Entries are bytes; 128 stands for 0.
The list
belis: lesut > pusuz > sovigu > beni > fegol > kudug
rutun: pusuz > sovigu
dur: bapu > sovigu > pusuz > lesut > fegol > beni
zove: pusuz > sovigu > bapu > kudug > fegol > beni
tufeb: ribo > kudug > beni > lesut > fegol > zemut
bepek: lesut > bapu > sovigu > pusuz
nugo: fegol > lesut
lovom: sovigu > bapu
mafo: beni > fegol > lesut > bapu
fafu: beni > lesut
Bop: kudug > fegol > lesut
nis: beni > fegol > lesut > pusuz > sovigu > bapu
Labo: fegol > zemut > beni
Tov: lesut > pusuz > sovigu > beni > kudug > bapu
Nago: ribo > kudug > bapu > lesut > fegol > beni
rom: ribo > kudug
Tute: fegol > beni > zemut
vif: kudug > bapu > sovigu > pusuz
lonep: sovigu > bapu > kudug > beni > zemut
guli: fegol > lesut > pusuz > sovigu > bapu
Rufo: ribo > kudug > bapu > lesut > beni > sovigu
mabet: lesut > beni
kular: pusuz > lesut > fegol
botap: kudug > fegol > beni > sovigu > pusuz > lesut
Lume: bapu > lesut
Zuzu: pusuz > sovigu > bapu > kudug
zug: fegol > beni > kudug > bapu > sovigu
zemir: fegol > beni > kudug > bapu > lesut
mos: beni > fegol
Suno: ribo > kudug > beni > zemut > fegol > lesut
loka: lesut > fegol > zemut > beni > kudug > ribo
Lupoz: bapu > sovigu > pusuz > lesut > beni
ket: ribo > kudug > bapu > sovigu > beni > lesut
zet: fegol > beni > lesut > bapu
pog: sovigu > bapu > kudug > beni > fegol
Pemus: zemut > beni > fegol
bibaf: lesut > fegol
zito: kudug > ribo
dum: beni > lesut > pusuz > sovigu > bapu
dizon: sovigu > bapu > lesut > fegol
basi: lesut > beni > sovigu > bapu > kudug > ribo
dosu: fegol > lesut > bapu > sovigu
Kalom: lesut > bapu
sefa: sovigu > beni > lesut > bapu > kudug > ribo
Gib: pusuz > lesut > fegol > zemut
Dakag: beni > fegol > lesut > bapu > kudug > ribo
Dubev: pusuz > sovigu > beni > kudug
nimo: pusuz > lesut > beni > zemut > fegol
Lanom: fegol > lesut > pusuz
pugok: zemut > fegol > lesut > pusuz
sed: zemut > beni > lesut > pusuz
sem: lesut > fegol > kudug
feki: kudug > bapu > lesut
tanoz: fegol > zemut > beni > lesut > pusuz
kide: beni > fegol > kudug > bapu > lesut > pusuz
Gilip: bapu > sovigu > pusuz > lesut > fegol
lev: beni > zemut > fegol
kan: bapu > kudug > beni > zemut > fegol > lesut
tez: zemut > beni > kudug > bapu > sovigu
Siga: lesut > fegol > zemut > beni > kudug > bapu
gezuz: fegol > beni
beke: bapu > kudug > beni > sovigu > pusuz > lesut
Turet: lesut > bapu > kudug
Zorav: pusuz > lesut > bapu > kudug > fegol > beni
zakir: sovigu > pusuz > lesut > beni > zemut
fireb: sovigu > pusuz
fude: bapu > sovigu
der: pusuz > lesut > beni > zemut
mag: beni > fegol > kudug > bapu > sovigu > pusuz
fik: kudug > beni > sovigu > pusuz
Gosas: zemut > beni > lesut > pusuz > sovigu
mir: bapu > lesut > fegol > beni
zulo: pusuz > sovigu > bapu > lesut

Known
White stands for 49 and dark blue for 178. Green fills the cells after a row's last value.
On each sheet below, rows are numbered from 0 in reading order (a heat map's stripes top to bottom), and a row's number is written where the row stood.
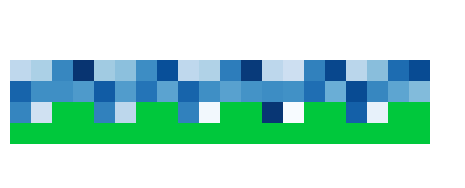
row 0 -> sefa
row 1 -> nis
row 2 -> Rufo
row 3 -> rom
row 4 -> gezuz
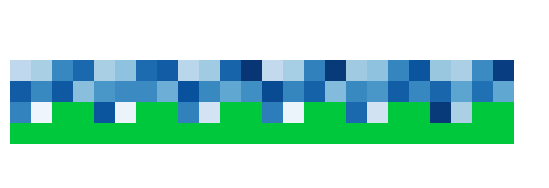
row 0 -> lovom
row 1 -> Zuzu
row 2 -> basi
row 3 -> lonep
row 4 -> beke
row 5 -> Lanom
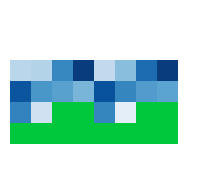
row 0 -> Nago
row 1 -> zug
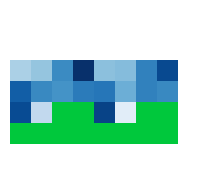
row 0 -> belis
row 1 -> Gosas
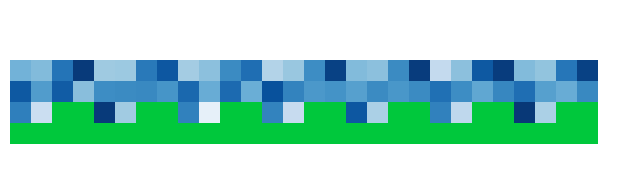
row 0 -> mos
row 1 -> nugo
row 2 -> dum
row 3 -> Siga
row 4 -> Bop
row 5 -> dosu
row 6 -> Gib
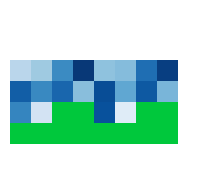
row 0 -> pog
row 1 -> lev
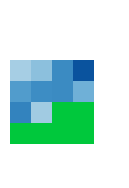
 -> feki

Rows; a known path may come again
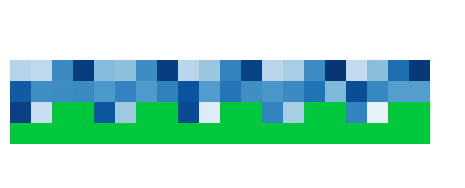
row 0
Suno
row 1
Bop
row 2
zakir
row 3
dizon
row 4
zug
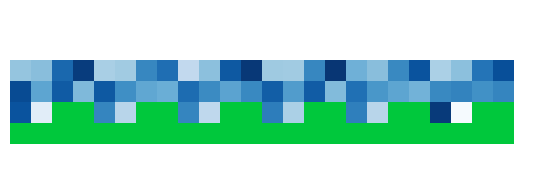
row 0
lev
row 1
Kalom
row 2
dosu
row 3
kide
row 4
Zorav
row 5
Dubev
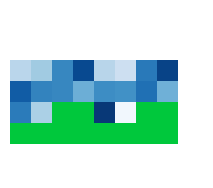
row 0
zemir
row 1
rom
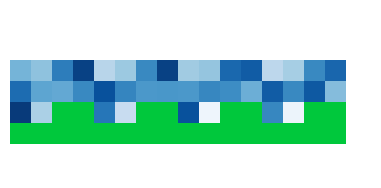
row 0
Gib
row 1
Siga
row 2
Zuzu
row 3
lovom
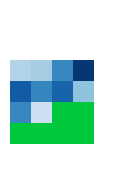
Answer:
pog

